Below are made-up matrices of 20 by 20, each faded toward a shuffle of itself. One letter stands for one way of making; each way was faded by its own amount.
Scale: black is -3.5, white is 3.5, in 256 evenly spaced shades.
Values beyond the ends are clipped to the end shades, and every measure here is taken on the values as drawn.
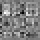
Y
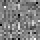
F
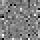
F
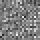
F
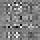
Y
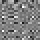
Y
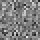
F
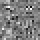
F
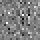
F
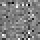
F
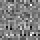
F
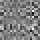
Y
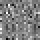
F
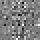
F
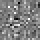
F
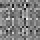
Y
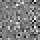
F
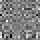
Y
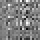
Y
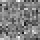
F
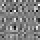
Y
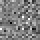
F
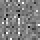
F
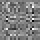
Y
